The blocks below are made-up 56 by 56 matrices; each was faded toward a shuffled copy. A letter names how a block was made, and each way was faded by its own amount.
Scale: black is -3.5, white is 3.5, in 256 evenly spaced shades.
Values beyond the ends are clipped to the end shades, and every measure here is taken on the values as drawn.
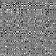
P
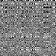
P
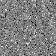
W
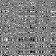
P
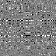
P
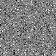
W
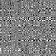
P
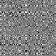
P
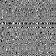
P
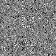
W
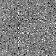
W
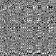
P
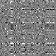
P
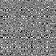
P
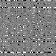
P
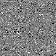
W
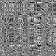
P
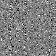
W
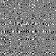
P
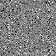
W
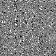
W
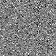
W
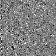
W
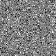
W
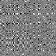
P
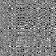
P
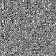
W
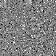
W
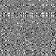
P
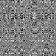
P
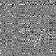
P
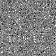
W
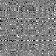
P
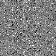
W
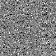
W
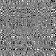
P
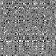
P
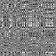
P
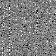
W
